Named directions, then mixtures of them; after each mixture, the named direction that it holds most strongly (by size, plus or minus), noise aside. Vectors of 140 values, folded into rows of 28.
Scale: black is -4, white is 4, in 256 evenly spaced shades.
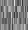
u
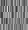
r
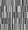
u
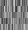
r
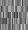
u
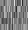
u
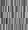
r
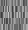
r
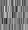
r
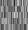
u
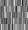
u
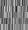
r
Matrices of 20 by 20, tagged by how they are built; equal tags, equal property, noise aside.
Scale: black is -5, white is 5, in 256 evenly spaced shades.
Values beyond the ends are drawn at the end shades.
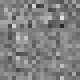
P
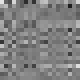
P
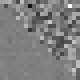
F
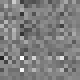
P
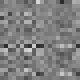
P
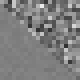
F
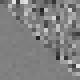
F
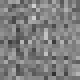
P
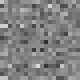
P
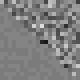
F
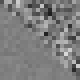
F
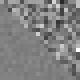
F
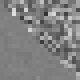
F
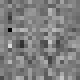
P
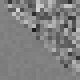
F
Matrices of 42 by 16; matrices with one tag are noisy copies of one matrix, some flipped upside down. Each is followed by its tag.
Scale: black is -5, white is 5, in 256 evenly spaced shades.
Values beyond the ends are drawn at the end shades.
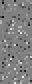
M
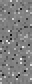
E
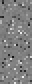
M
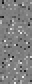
M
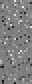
M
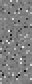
E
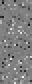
M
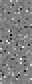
E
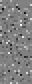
E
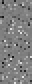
M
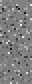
E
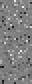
M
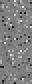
M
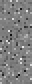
E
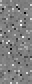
E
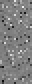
M
